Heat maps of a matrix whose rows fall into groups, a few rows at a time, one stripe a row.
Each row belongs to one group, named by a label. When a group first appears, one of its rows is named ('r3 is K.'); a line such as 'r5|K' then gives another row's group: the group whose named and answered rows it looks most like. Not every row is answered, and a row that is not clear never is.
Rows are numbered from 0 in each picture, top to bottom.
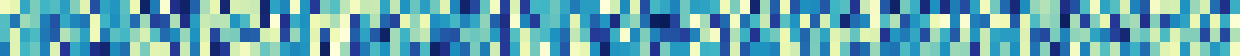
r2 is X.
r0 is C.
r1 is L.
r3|X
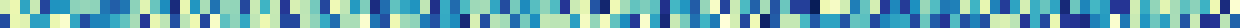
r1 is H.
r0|X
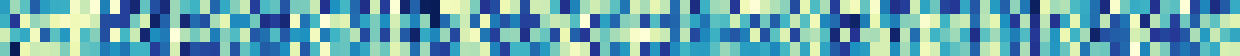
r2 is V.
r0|V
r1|L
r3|L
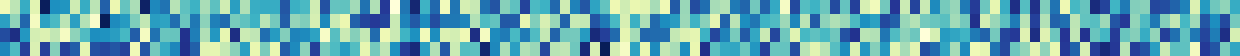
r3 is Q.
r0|V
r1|X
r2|L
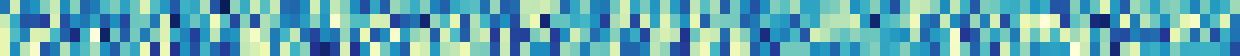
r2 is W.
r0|X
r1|Q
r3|W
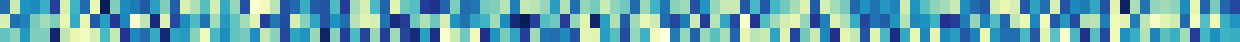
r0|H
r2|V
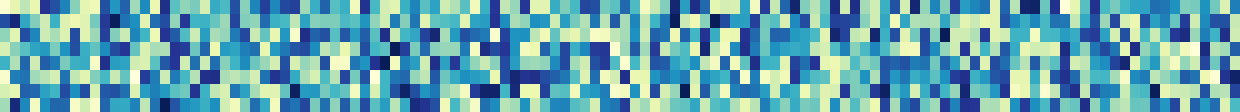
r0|V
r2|H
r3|Q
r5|C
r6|Q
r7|V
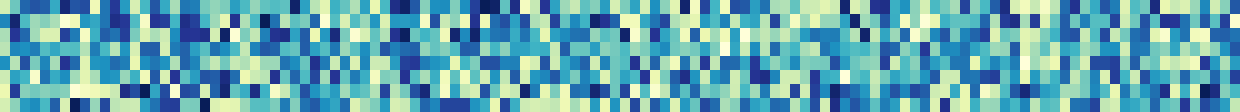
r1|L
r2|C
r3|C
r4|Q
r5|W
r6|V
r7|H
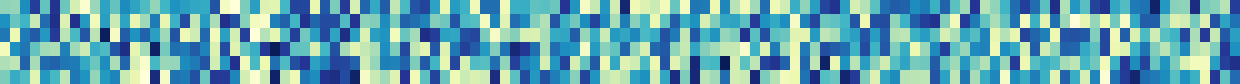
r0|V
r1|W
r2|H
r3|C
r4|W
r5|W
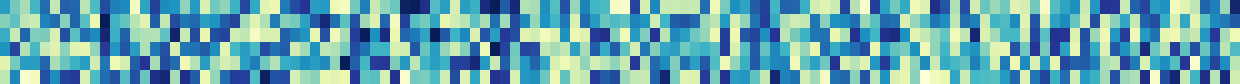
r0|Q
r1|W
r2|X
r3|L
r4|H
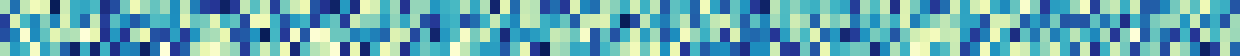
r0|W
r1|H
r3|Q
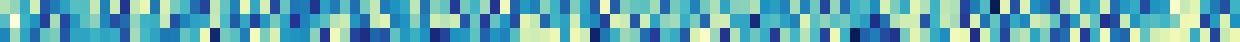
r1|Q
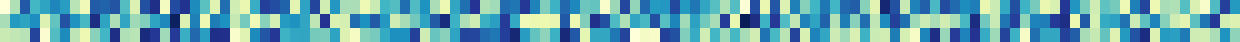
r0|C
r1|X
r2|C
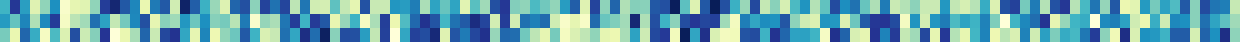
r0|L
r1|H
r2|H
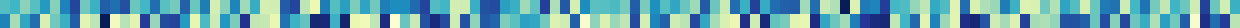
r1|H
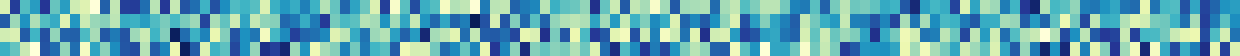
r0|V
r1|H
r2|Q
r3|L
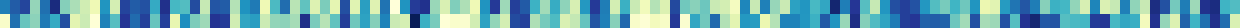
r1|V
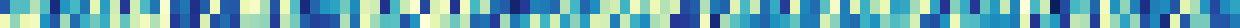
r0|W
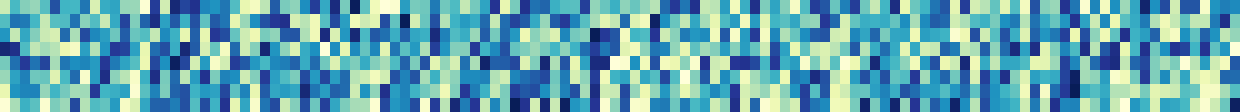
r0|W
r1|C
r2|X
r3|L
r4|Q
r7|C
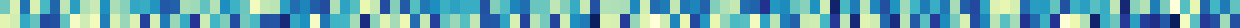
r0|H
